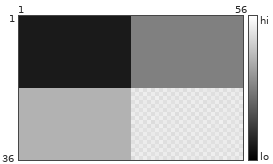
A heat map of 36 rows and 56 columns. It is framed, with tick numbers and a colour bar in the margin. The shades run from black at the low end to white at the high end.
It is made of 2 by 2 panels. Panel 1,1: very low, flat. Panel 1,2: middling, flat. Panel 2,1: high, flat. Panel 2,2: very high, checkered, faint in contrast.
